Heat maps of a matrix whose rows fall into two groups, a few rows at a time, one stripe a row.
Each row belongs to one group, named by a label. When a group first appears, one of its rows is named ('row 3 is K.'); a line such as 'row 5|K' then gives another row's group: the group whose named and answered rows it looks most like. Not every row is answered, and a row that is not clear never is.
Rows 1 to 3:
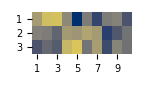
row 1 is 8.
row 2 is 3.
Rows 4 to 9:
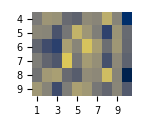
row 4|8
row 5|3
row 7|3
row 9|3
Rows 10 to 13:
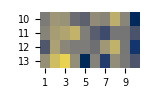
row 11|8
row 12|8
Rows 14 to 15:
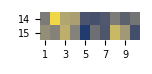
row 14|8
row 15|8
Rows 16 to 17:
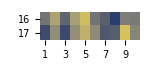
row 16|3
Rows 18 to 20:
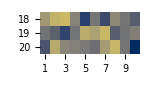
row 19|3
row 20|8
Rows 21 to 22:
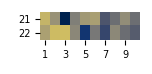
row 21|3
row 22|8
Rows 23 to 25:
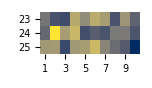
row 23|3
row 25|3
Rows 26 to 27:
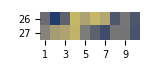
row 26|3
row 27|8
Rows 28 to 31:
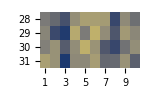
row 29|3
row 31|3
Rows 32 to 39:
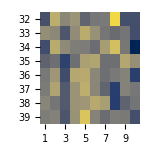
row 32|8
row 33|3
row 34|8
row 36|3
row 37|3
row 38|3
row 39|3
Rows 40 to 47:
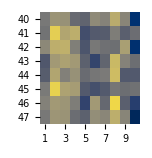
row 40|8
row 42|8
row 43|8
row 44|8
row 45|8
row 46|8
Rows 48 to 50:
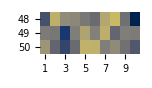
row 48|8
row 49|3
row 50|3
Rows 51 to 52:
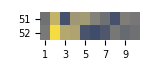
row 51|3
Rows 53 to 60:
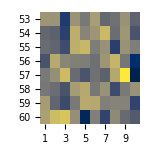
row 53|3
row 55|3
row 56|8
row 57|8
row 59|3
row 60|8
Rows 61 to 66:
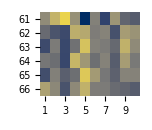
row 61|8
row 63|3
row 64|3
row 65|3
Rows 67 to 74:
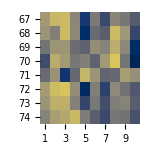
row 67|8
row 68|8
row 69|8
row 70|8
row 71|3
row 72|8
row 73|8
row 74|8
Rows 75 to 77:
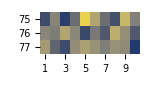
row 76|8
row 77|3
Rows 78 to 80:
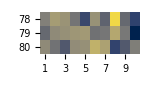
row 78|8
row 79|8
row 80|3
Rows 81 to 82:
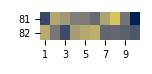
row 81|8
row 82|3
